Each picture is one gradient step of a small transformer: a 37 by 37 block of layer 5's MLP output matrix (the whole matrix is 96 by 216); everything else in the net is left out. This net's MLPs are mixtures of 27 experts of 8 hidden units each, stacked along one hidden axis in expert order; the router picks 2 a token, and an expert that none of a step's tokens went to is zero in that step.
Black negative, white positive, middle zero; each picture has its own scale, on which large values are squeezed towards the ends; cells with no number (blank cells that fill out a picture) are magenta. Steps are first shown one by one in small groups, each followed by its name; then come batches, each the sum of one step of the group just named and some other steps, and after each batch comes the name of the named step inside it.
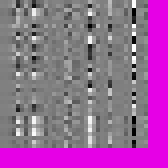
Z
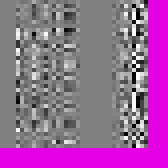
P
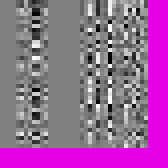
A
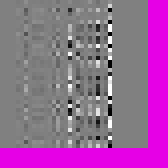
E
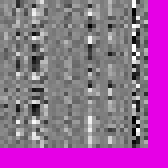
Z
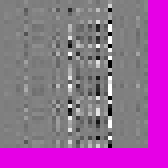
E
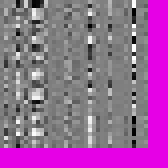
Z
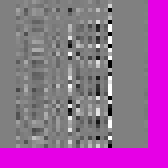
E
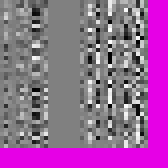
A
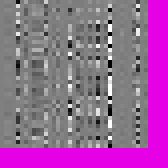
E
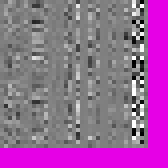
P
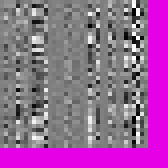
Z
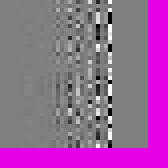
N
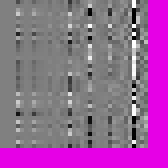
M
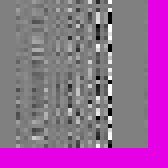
N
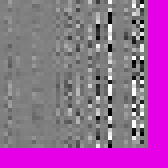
N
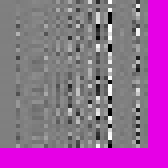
N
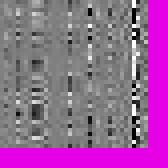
M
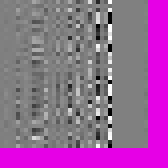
N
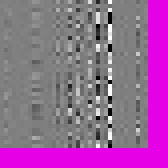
N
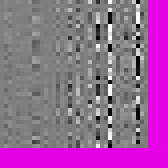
N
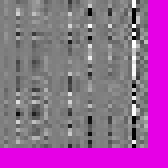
M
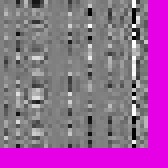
M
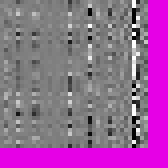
M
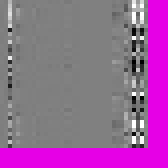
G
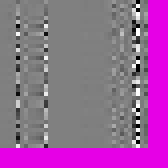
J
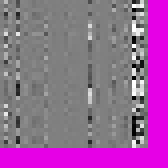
J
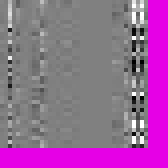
G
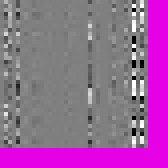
G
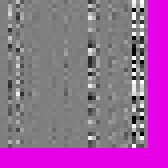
G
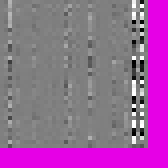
G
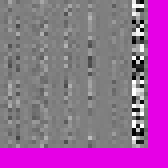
J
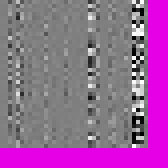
J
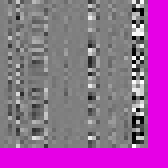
J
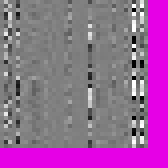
G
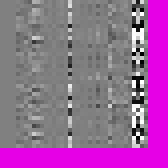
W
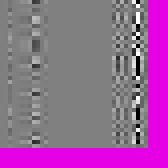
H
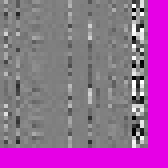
W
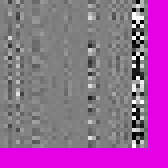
H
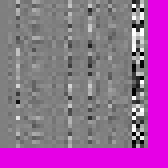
W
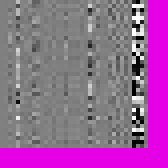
H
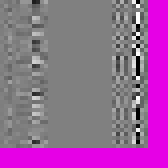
H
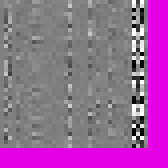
W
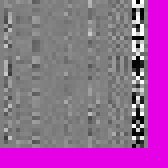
H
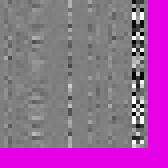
W
